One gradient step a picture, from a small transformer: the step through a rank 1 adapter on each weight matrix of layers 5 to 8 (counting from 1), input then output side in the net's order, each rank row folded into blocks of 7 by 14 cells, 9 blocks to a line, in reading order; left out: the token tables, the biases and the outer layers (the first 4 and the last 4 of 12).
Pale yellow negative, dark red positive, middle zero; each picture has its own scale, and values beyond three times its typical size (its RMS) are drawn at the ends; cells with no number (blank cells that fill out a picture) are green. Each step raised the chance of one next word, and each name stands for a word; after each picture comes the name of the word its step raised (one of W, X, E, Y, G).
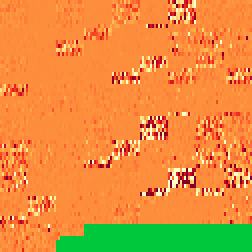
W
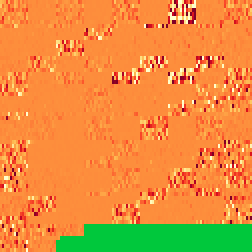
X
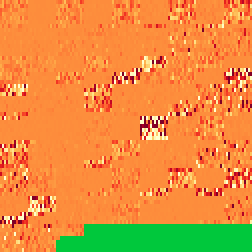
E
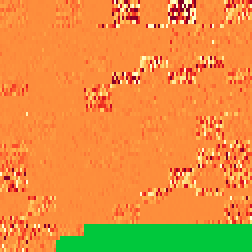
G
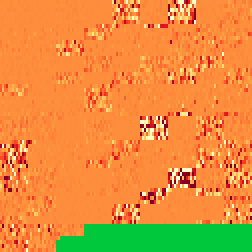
W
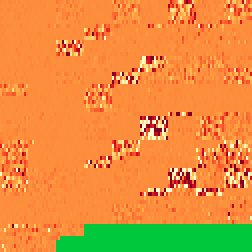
W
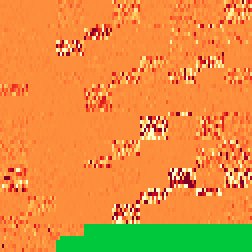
W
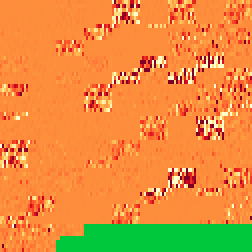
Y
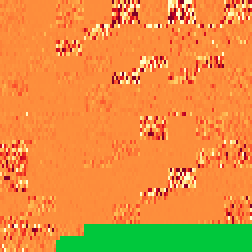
G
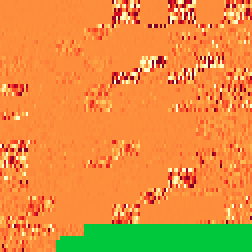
X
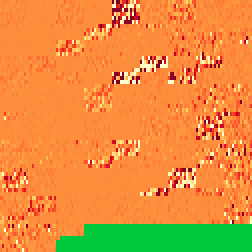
G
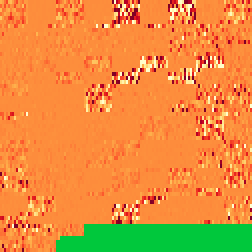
X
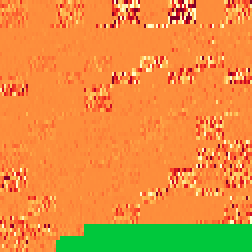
G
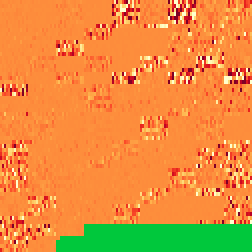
G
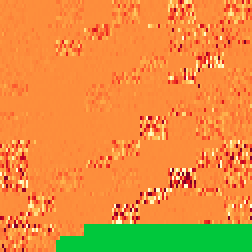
W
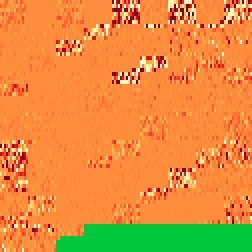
G
